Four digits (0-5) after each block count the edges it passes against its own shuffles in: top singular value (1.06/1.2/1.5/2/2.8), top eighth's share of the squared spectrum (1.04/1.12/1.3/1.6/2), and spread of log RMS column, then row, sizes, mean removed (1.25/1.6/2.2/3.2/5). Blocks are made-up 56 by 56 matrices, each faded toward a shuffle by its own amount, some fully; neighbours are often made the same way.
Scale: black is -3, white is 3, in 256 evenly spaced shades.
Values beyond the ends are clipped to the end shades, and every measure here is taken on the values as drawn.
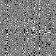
3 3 3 1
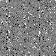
2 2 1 0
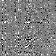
3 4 3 2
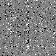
2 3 2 1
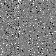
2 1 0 0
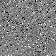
0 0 0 0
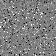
0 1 0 0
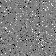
1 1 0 0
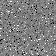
0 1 0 0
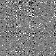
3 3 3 2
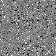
2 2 2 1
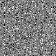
1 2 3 0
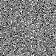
0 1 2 0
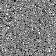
0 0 0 0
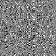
4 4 2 2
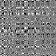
4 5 3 3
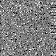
3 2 1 1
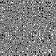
4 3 2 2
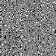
3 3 2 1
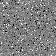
0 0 0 0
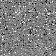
2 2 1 0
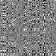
4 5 3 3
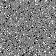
0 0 0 0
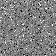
1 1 0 0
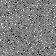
0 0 0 0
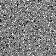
0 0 0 0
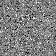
0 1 0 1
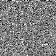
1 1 0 2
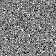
0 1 0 1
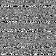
2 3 0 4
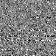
1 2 0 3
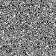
1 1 0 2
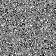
0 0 0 1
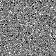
0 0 0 0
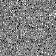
2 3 1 0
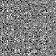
3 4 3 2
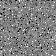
2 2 1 0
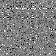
3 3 1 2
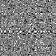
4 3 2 2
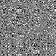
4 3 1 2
